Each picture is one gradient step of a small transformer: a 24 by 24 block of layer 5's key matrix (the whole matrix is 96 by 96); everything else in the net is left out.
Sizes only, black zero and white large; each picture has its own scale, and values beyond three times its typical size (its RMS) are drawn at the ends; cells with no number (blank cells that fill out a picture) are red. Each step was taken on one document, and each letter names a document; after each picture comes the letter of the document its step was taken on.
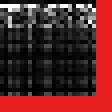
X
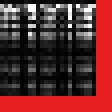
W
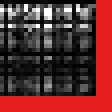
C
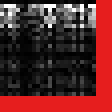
X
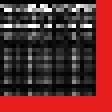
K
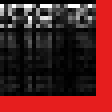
C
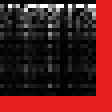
W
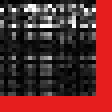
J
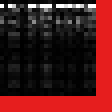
W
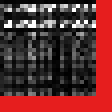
K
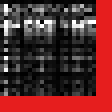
J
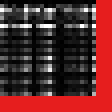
J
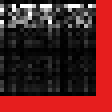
C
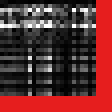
J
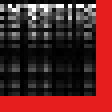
W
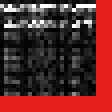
K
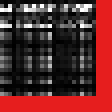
K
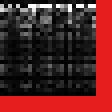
W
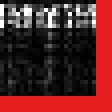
X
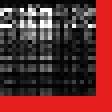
J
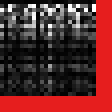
W
